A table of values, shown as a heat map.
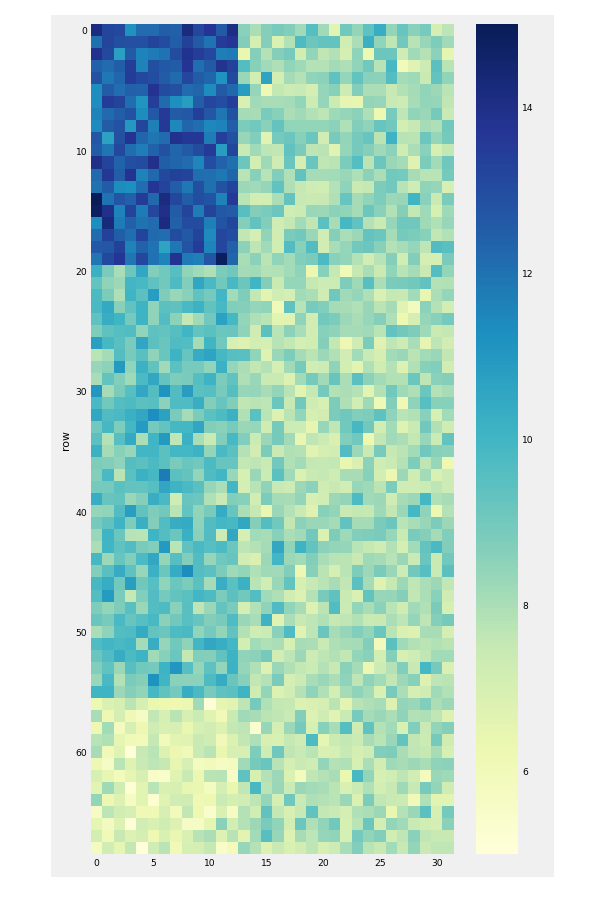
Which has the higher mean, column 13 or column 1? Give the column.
1
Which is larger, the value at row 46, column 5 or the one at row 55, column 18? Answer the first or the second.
the first
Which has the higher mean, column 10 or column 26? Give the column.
10
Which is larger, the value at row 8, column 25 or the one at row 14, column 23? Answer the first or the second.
the first
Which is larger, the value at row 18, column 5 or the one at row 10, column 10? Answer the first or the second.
the second
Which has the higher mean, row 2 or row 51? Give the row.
2
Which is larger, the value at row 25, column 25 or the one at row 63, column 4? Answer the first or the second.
the first
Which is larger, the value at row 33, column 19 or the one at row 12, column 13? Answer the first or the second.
the second
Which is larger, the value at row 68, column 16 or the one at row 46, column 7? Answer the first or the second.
the second
